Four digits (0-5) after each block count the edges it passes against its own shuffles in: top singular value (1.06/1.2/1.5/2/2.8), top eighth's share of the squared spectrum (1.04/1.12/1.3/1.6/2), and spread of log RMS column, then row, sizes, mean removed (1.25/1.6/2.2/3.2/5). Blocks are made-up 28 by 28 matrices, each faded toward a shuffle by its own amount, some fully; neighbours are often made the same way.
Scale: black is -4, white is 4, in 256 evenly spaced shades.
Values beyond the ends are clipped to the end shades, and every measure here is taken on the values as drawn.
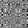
4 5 2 2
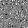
2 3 0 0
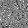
1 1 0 0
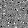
0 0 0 0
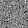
0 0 0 0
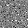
0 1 0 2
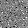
0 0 0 0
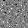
1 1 0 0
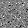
0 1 0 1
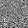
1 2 0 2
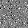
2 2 0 1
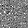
1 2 1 1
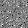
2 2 0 1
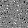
0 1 0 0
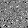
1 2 0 1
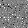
2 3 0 1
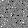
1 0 0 0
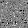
1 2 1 1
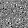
0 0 0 0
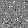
0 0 0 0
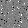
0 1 1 0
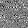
2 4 0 2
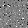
2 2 1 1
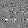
3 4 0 2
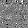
3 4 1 1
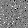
0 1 0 0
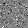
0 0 0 0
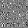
3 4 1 2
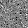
1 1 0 0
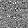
3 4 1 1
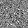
1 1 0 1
